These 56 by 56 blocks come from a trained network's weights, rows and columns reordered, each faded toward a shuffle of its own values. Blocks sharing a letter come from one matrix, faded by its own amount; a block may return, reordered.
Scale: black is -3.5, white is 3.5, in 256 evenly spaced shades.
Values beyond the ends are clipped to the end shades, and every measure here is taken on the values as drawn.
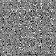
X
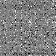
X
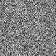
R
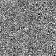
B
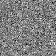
B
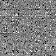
X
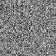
R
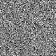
B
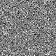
B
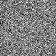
B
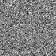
B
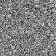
R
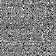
X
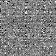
X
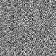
R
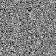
R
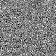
B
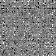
X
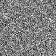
B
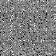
X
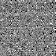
X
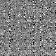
X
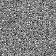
B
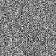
R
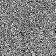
B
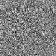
R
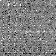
X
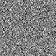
R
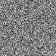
R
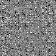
X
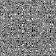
X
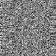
R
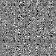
X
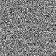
R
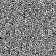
B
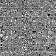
X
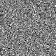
B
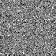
B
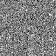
B
